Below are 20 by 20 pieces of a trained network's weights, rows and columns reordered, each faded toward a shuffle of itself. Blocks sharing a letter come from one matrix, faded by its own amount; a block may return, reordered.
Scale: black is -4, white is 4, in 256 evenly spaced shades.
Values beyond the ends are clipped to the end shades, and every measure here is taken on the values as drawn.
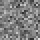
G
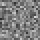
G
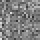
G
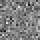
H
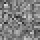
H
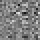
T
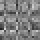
T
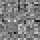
T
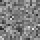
H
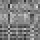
T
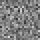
H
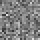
H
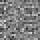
G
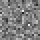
G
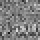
H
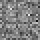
G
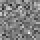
H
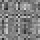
T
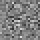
T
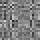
T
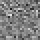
H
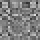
T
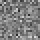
H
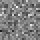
H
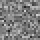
H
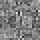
G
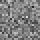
G
